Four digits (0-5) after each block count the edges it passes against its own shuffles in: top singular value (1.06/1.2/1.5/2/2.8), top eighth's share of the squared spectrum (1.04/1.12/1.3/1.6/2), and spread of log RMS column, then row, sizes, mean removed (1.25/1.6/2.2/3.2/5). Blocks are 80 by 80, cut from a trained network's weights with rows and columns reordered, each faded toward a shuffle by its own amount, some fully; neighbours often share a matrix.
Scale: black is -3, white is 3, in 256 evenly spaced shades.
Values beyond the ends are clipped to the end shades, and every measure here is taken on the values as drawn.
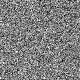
0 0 0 0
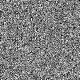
0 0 0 0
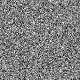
3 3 0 1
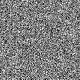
2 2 0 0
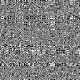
4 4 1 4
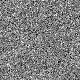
0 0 0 0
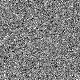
1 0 0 0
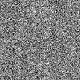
2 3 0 1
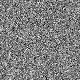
1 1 0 0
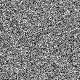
0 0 0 0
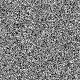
0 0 0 0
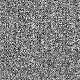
3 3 0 1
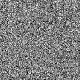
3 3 0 1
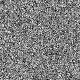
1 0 0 0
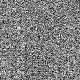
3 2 0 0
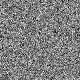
1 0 0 0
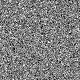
1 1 0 0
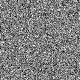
2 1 0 0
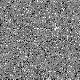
3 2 0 1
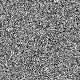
1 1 0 0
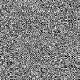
4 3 1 2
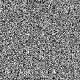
3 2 0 1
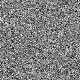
3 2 0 1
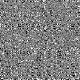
4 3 1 3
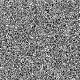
3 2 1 1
